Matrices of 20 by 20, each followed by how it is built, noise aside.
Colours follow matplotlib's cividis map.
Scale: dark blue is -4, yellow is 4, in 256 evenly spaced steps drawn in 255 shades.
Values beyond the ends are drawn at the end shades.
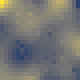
smooth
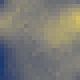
smooth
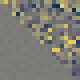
upper triangular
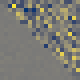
upper triangular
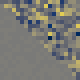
upper triangular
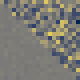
upper triangular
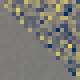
upper triangular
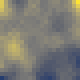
smooth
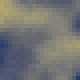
smooth
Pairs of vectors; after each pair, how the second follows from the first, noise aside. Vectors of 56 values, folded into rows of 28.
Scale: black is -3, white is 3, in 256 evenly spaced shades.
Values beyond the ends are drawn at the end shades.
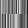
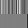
partly zeroed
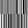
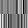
copied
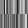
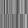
shrunk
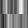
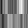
copied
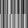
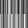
copied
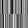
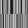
copied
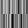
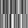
negated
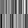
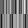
copied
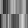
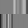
partly zeroed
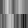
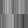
shrunk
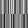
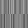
shrunk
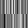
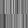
shrunk
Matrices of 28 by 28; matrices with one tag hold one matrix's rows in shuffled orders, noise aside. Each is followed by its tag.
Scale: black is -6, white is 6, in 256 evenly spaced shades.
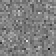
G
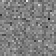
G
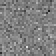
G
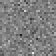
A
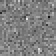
G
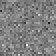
G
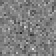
A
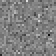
G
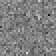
G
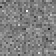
G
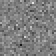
A
